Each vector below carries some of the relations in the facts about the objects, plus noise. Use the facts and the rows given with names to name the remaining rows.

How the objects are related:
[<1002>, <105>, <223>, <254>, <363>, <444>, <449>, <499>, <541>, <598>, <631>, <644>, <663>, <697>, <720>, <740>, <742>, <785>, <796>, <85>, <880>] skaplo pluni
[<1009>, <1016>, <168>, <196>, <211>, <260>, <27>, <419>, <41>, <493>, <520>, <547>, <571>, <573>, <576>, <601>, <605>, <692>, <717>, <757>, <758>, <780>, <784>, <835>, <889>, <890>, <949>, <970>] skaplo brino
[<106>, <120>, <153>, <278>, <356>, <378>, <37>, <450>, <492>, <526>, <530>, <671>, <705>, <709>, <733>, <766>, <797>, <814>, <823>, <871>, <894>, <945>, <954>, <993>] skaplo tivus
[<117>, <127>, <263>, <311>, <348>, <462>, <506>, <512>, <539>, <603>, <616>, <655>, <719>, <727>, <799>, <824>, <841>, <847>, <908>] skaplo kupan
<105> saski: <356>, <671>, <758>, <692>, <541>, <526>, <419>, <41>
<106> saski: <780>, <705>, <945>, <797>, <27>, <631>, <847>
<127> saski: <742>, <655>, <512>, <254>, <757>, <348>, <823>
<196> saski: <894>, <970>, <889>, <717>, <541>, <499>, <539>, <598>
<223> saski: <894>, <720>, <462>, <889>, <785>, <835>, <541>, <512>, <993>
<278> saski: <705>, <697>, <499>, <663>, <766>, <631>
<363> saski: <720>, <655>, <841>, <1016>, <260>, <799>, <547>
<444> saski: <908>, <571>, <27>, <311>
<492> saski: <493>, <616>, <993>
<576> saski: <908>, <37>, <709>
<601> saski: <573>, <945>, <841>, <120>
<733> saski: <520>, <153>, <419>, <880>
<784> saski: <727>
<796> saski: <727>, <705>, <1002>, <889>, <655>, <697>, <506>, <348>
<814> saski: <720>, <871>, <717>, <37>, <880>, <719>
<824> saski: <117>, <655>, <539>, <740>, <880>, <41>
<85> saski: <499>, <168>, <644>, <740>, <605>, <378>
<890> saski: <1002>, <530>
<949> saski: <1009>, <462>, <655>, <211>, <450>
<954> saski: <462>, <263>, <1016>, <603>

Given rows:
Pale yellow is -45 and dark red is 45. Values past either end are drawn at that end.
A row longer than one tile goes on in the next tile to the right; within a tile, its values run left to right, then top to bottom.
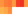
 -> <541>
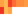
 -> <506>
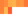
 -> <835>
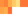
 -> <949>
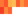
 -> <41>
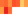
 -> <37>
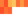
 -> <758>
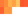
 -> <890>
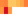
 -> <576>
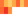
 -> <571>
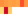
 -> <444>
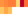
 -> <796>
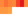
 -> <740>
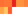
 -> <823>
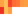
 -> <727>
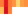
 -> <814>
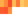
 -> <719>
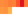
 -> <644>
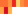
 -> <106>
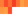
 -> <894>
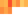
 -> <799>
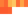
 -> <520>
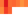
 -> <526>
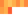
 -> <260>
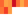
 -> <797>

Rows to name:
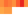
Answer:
<598>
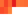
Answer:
<378>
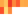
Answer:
<655>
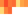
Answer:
<954>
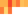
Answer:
<462>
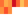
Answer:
<945>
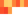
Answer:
<27>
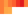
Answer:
<499>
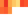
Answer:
<196>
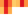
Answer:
<105>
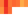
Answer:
<153>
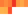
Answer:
<450>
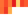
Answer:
<278>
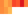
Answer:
<663>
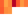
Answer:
<705>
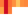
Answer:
<733>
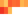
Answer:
<847>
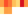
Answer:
<223>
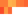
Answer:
<970>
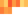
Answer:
<841>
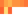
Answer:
<757>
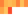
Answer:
<1016>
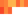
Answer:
<717>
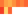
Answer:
<889>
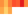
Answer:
<1002>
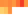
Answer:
<785>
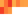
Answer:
<117>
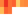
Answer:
<492>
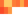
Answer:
<780>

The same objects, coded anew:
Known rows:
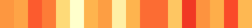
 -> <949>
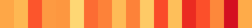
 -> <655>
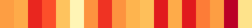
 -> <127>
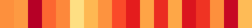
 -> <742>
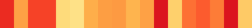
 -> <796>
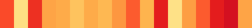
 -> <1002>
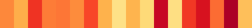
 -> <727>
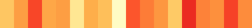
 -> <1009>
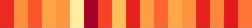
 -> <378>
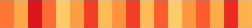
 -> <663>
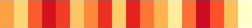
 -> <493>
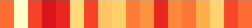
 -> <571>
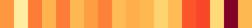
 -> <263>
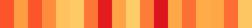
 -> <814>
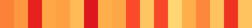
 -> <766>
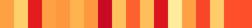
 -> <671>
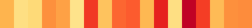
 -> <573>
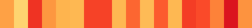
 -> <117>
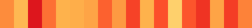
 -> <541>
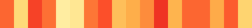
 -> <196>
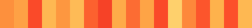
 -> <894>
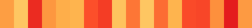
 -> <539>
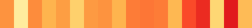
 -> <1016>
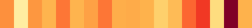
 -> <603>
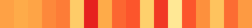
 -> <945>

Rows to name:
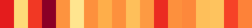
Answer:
<444>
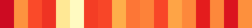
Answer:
<85>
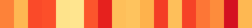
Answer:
<824>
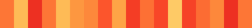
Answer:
<880>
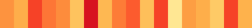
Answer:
<797>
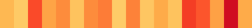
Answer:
<462>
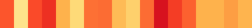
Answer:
<576>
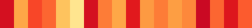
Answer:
<644>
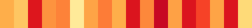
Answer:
<757>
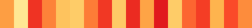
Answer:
<41>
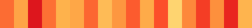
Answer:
<697>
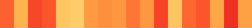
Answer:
<449>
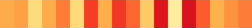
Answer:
<120>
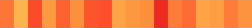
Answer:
<37>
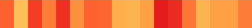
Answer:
<709>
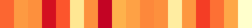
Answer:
<492>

